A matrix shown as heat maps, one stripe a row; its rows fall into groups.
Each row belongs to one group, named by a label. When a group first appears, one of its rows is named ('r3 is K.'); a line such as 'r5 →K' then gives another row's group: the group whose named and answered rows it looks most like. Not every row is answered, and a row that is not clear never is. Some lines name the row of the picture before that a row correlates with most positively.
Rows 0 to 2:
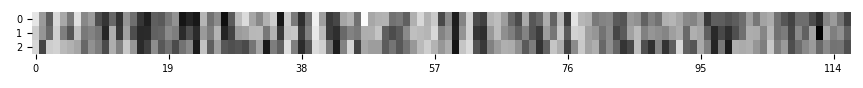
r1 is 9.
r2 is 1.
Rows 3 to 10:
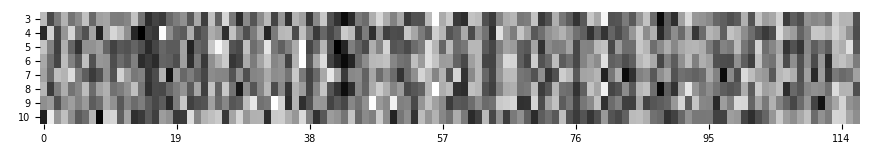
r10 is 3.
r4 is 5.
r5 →9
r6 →9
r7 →1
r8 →9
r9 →9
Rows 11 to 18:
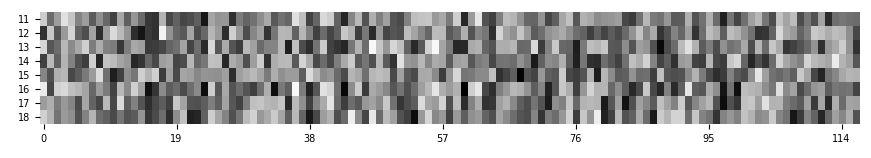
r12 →5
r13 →9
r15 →3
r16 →1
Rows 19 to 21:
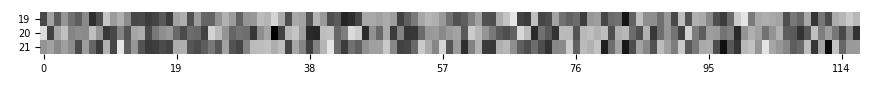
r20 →1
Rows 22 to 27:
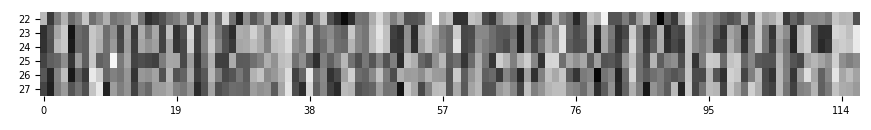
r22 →9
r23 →3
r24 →3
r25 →5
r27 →5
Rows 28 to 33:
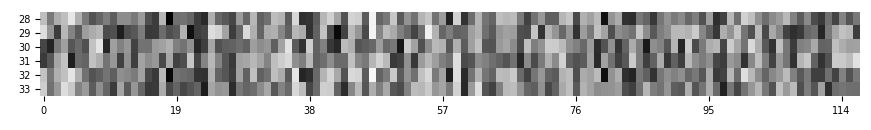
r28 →1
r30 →5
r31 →3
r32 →1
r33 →1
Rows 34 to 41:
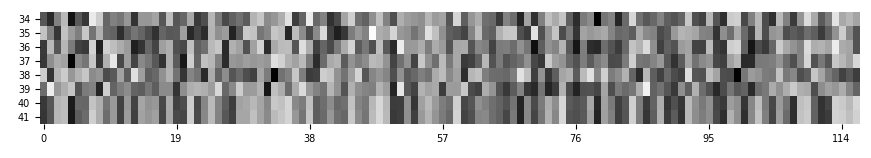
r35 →9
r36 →5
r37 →3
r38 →1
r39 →3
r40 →3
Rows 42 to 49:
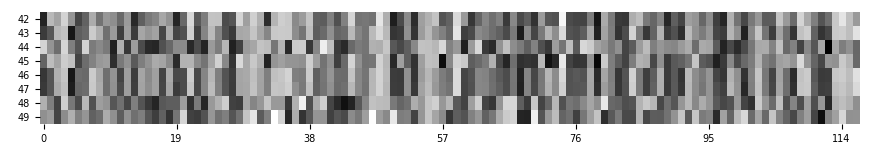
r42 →3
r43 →3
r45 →3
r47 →3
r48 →9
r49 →9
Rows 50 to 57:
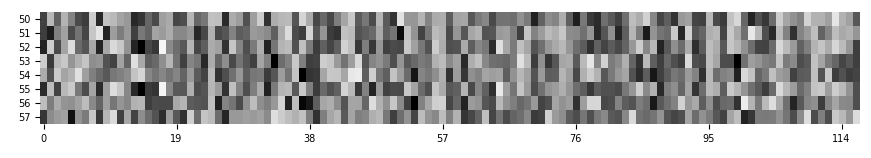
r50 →5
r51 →5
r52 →5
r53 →1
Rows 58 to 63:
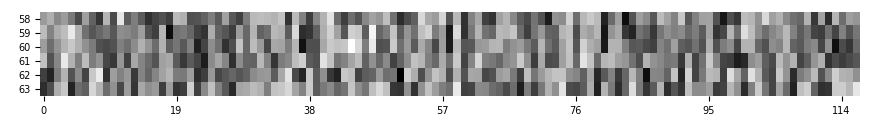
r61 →1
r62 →5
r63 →3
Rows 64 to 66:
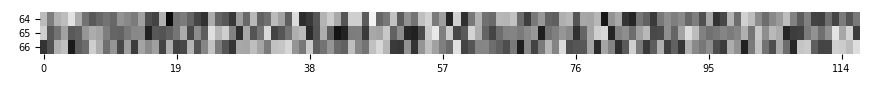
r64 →1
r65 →9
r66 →3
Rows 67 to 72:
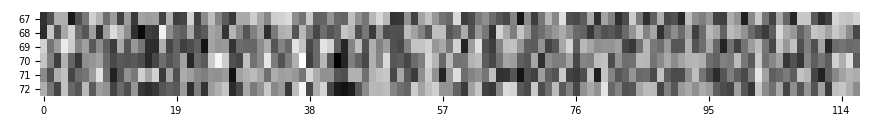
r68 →5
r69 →1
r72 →9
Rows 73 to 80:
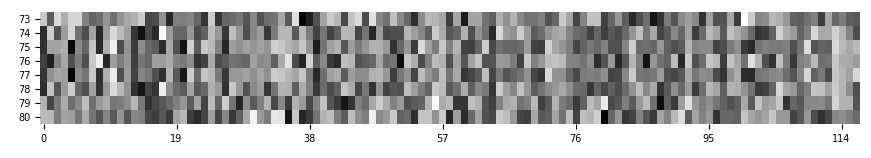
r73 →1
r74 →5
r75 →3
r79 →9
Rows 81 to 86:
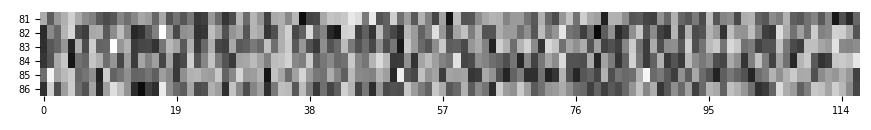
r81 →1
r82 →5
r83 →5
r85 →3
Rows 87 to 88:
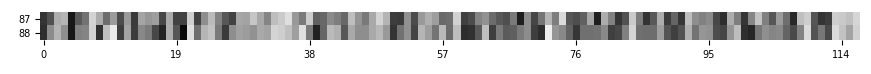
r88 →3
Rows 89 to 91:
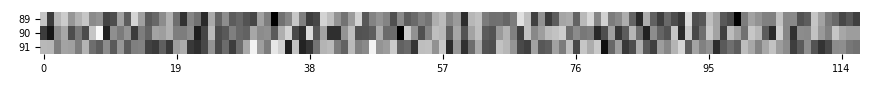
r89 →1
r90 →5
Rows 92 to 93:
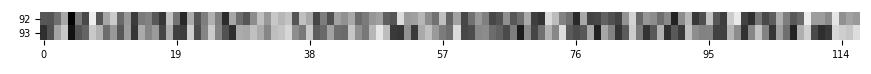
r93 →3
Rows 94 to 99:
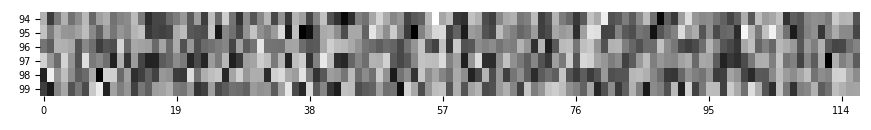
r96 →1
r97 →9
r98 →3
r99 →5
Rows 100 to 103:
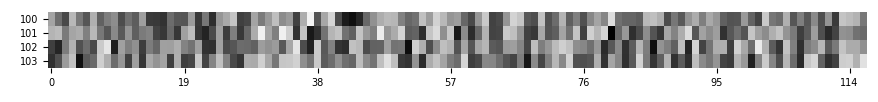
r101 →9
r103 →3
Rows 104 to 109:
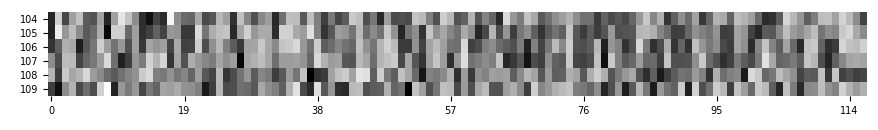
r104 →5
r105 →3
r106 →3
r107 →3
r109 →5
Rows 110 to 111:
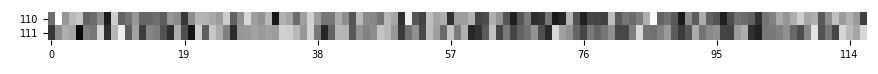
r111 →3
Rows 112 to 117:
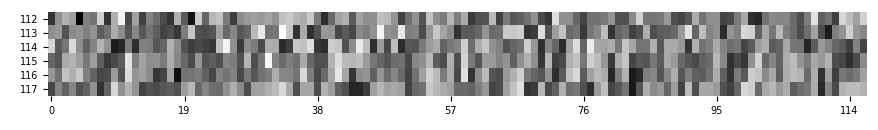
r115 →1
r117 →9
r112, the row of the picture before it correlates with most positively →111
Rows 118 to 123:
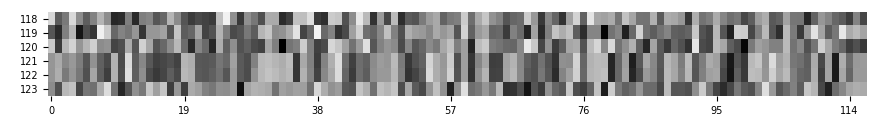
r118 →1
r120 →1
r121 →9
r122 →9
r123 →3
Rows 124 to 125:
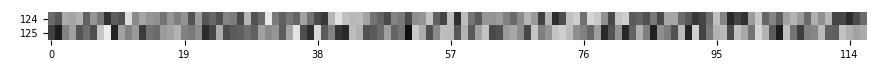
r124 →1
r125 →5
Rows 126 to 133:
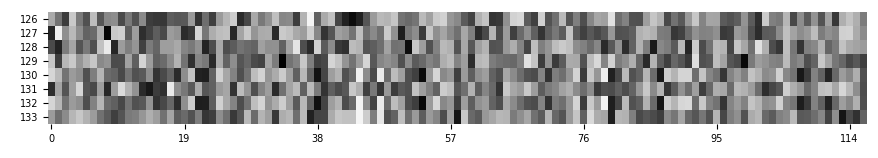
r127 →3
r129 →1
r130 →9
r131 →5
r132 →9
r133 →1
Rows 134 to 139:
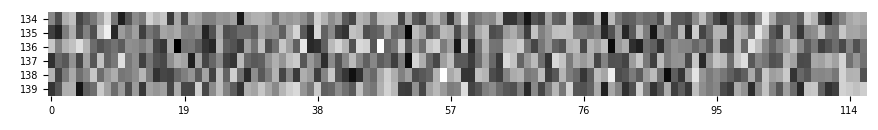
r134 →3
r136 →1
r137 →5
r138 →9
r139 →3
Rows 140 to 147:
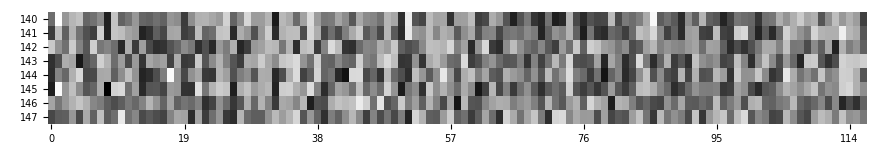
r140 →3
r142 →9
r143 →3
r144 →5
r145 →3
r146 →1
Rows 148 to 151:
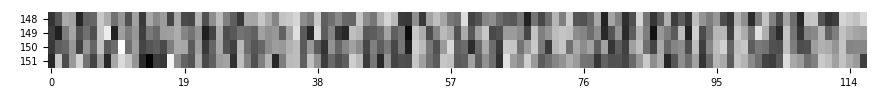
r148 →3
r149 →5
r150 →5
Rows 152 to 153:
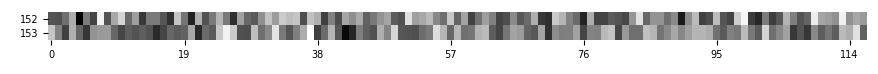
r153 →9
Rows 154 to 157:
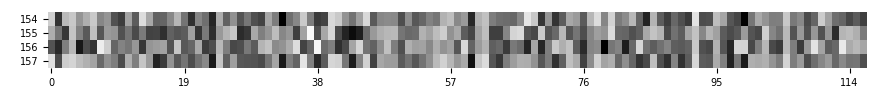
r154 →1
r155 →9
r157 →1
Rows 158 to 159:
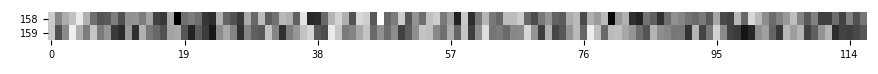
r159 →1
